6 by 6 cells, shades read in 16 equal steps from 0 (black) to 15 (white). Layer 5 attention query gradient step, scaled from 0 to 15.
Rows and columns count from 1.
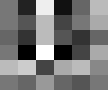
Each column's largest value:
11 12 15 10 11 11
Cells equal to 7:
6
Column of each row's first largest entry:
3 3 3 3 2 3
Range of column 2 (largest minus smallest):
12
